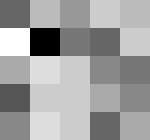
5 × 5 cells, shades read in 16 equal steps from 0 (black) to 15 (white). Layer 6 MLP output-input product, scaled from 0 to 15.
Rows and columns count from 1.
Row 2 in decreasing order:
15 12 7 6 0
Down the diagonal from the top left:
6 0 12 10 10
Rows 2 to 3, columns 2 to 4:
0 7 6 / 13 12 8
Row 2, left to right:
15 0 7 6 12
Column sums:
44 49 52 42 48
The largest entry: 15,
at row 2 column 1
